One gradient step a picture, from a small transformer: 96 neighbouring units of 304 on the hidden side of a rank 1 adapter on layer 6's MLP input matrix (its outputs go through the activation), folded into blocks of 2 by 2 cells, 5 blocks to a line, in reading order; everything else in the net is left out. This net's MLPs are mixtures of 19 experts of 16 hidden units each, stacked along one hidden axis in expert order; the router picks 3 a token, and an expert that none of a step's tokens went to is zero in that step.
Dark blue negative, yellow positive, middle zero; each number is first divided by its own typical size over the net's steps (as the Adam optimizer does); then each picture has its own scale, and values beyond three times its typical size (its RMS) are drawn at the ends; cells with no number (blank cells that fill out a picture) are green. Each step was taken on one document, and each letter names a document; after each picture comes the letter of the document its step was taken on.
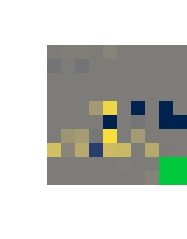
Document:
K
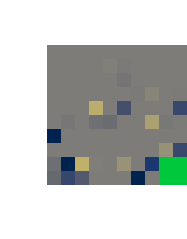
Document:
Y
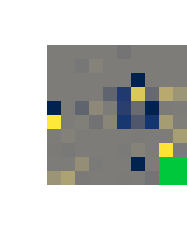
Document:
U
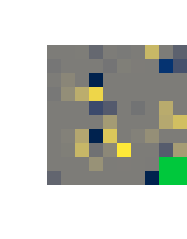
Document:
K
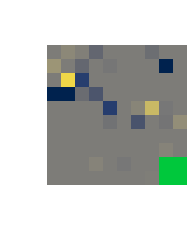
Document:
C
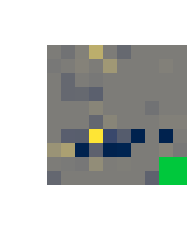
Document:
C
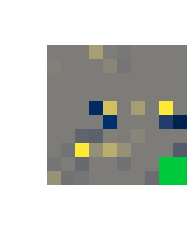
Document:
K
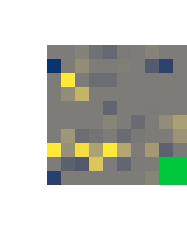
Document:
C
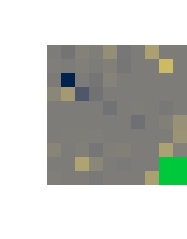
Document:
C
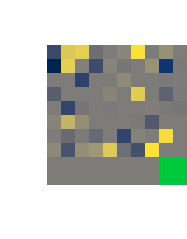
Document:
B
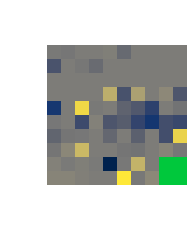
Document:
U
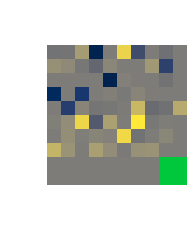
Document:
B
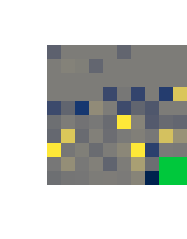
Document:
U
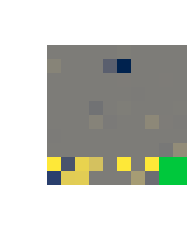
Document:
Y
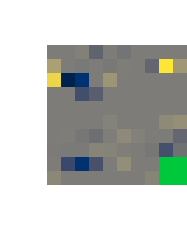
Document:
C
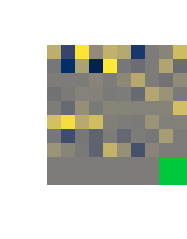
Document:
B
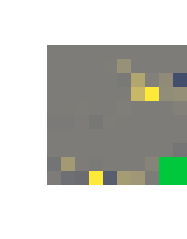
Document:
Y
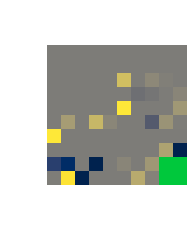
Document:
Y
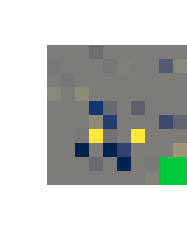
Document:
K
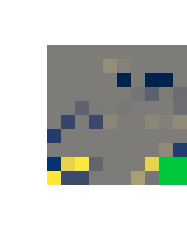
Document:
Y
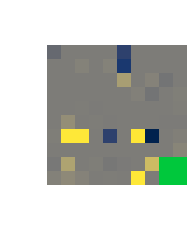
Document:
Y
